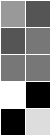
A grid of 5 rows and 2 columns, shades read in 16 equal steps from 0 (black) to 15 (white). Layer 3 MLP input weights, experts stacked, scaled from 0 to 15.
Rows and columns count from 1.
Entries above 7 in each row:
1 0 0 1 1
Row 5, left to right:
0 13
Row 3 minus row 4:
-8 7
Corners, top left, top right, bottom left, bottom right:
9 5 0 13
